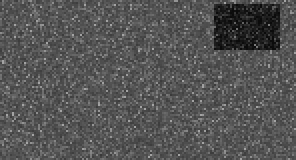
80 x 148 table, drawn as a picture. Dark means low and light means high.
Stripes: none. Odd patch: lower, in the top right. Ninth with the lowest average: top right. Histogram: heavy tails on both sides.
